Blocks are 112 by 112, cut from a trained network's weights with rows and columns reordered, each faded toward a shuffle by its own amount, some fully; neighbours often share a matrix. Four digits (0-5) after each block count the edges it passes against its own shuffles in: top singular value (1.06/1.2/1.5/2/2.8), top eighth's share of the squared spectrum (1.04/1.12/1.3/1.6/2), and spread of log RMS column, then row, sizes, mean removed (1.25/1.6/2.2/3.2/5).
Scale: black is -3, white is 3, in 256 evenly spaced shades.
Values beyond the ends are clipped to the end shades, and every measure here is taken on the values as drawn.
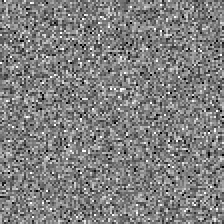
1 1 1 0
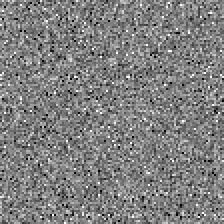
1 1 0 1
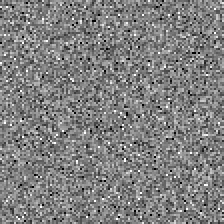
0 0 0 0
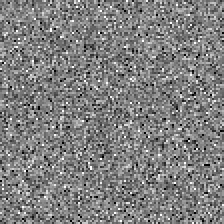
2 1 0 0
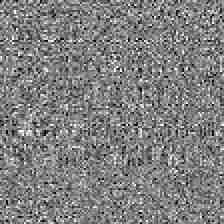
4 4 2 3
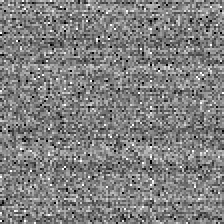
3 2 1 0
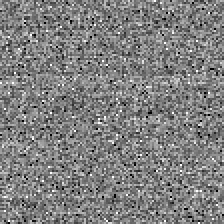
2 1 0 0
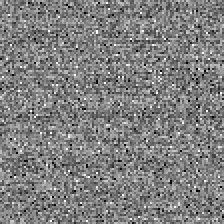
2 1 0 0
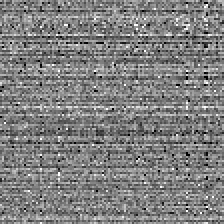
5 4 2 3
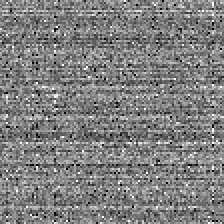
4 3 2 2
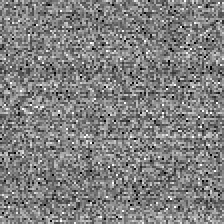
3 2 0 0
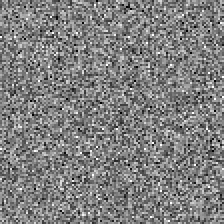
0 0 0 0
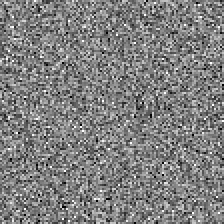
2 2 0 0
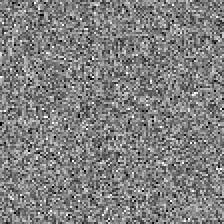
0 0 0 0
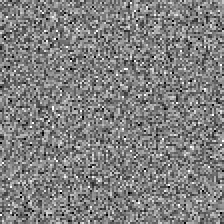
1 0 0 1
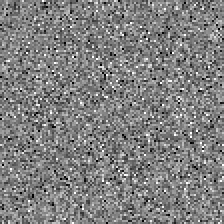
1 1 0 0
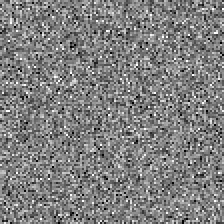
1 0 0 0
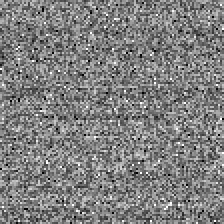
2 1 0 0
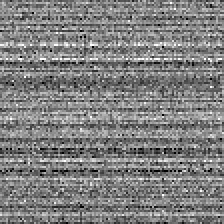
5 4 2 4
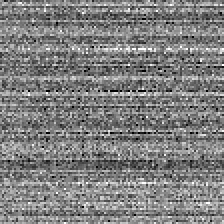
5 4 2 3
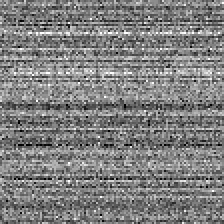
5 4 1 3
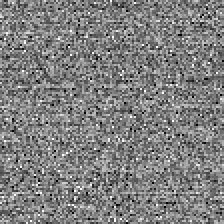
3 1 0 0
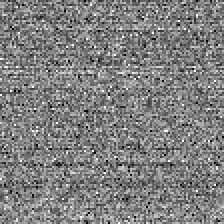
3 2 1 1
